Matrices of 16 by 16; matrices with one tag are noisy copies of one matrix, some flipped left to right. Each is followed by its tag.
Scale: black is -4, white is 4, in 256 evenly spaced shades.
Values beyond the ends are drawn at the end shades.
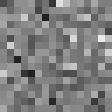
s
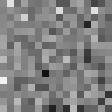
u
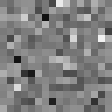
s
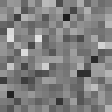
s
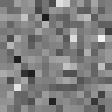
s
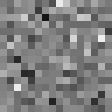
s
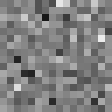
s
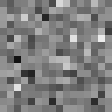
s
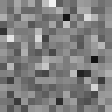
s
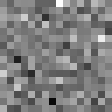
s
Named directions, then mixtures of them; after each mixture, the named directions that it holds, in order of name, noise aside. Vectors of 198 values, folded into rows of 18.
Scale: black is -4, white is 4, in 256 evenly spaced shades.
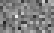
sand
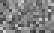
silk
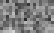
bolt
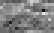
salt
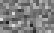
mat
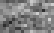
salt, sand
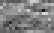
salt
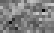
salt, silk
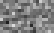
mat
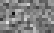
bolt, mat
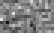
mat, salt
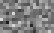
mat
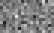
sand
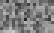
bolt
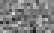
mat, silk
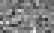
mat, silk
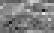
salt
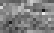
salt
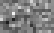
mat, salt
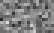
mat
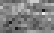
salt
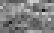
salt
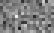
sand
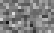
mat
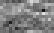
salt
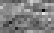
salt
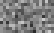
mat, sand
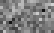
salt, silk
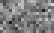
salt, silk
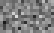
mat, sand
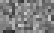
bolt, silk
